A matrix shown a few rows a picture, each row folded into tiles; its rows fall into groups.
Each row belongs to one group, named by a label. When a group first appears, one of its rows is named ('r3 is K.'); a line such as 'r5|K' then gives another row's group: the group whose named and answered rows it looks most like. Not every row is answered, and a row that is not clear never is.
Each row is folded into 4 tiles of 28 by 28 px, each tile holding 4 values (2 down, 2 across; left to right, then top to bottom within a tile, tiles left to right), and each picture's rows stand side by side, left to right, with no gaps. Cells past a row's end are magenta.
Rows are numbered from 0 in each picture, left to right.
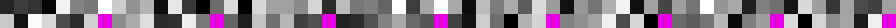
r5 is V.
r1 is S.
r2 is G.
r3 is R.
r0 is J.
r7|J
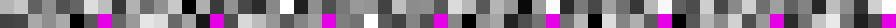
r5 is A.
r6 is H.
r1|V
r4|R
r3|S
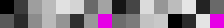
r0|H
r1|H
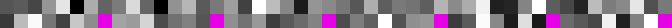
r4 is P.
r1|S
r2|G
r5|H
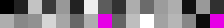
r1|V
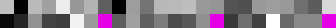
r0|G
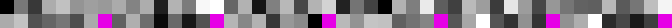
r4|S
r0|A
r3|J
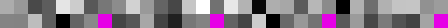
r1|P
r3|A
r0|S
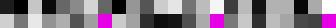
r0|J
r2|A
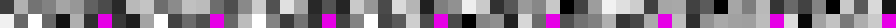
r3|S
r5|H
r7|J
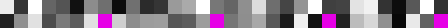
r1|J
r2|P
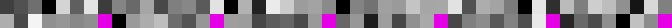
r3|A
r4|G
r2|A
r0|J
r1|H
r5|G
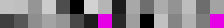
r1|A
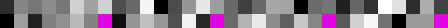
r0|A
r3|V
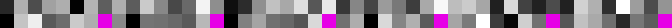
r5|S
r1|G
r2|H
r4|S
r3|A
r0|V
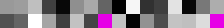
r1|J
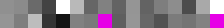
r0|S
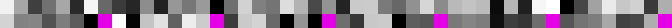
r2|S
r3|P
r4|R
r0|R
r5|H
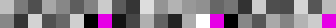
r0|R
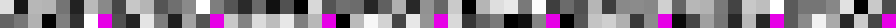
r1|P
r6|P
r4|G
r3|V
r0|G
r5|H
